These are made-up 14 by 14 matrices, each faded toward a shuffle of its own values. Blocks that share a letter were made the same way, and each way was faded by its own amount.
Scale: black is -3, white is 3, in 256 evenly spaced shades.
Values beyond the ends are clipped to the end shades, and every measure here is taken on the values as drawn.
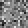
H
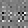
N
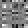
N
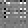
N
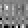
N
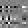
N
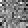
H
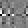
N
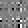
N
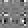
N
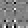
N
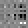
N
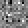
H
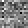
H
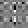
N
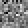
H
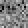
H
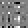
N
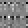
N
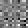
N
